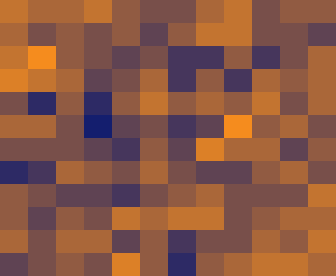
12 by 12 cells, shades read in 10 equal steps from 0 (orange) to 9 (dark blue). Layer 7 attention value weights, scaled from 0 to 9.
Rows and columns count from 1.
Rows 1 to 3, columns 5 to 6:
4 5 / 4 6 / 6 5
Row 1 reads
2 3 3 2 4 5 5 3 2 5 4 4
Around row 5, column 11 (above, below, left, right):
4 3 2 3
